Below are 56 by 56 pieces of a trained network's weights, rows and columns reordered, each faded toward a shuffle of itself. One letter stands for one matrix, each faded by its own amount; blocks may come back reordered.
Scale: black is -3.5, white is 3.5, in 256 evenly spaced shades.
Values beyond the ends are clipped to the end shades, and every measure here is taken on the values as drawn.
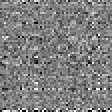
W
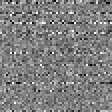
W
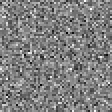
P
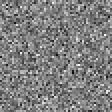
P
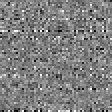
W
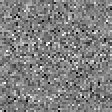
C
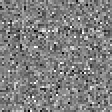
C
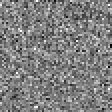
P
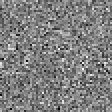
P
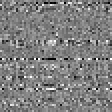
W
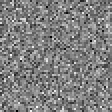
P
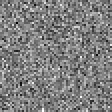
P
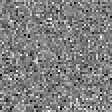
C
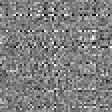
W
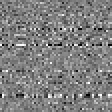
W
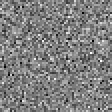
P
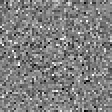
C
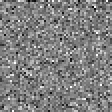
C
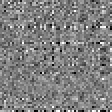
W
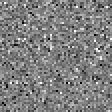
C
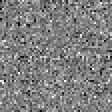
C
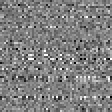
W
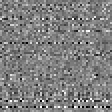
W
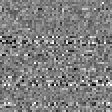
W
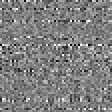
W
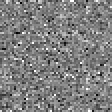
C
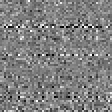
W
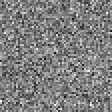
P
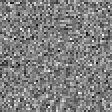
P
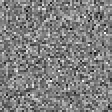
P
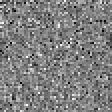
C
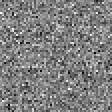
P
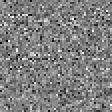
C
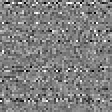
W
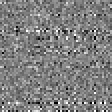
W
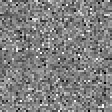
C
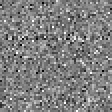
C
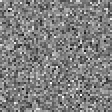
P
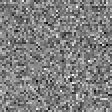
P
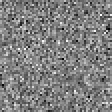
P
